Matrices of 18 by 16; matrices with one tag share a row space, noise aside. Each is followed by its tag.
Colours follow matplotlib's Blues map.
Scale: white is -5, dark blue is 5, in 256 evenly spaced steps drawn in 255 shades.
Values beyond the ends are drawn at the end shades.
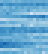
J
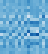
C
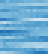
J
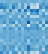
C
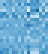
C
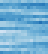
J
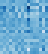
C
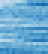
J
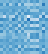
C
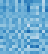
C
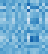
C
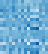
C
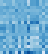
C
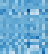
C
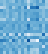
C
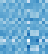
C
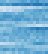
J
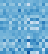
C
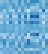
C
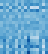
C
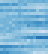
J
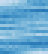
J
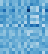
C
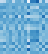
C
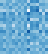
C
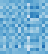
C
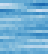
J
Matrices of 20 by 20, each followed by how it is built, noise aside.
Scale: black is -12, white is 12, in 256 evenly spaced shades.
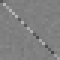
diagonal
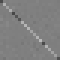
diagonal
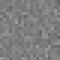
noise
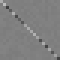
diagonal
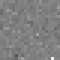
noise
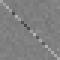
diagonal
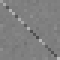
diagonal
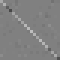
diagonal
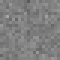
noise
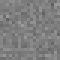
noise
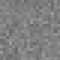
noise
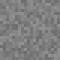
noise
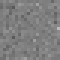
noise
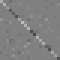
diagonal
